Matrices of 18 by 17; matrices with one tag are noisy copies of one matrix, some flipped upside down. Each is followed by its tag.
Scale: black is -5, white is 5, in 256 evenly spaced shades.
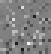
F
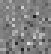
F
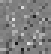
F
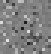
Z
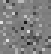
Z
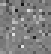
F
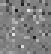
F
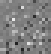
F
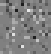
F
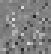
F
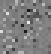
Z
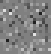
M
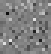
M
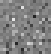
F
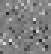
M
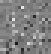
F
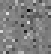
Z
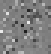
Z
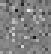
F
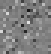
Z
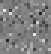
M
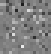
F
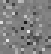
Z
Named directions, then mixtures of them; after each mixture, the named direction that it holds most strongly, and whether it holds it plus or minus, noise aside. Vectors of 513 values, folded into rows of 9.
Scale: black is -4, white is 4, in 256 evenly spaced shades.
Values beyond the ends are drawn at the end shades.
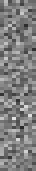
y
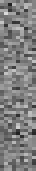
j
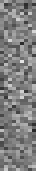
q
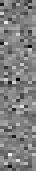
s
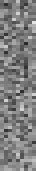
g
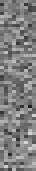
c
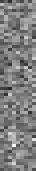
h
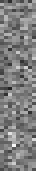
h, plus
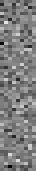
s, plus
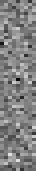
s, plus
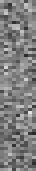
j, plus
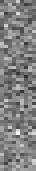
j, minus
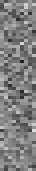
q, minus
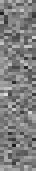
h, minus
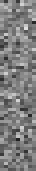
y, minus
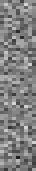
y, plus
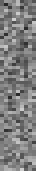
g, plus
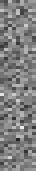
y, minus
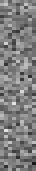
g, minus
